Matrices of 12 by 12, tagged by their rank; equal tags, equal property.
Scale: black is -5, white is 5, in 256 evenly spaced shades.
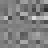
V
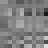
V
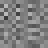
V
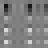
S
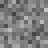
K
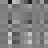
S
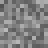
K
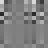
S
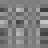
S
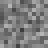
K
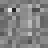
V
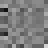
V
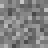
K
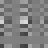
S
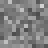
K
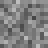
K
